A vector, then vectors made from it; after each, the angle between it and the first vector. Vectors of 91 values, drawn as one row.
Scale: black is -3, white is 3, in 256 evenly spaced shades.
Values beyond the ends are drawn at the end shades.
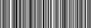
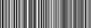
partly aligned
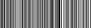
partly opposed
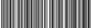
partly opposed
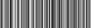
nearly opposite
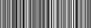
partly aligned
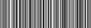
nearly parallel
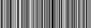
nearly opposite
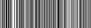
orthogonal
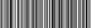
nearly opposite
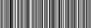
nearly opposite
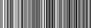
partly opposed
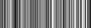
partly aligned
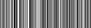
partly aligned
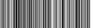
partly aligned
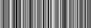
nearly parallel
